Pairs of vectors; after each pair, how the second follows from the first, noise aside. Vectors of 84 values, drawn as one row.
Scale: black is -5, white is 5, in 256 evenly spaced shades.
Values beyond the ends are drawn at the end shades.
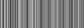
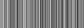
shuffled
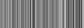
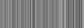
shrunk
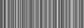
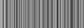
negated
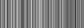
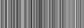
negated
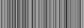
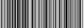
scaled up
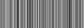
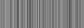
shrunk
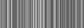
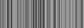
negated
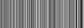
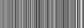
negated
